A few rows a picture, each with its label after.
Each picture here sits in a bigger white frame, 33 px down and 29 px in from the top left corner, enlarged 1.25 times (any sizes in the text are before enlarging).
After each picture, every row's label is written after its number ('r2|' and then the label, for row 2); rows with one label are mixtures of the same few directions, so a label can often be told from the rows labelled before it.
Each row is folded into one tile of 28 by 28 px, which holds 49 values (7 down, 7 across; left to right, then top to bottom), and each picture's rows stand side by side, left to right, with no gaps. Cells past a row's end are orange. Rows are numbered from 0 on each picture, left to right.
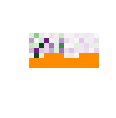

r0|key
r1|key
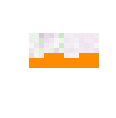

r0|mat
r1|key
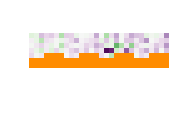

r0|mat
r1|mat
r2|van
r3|mat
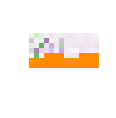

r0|key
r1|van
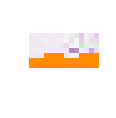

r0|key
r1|van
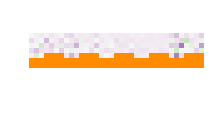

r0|key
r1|key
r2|key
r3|van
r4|key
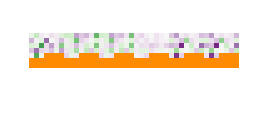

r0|key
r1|mat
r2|mat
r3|van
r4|key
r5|key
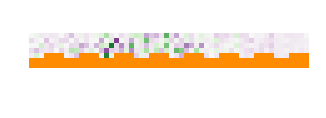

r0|key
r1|van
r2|key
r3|mat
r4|van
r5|mat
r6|mat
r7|mat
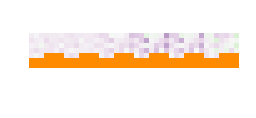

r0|key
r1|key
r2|mat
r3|mat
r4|mat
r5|mat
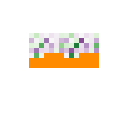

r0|key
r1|key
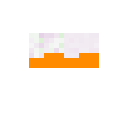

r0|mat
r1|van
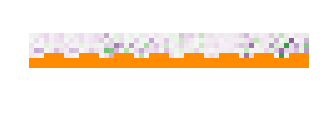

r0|van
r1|van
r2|van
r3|key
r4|mat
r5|key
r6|key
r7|key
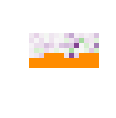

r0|van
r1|key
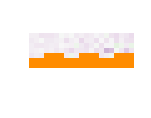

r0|mat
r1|key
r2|van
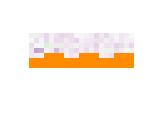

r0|van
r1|mat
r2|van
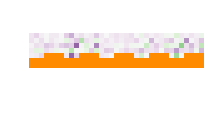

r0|van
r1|key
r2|van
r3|key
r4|key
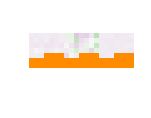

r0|van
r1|mat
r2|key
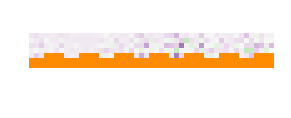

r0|key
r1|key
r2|key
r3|key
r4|key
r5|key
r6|van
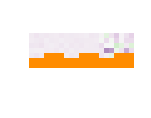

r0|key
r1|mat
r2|van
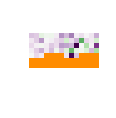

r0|mat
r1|key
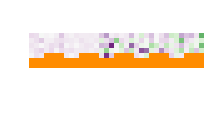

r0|mat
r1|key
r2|key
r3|van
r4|mat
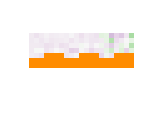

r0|van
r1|van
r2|mat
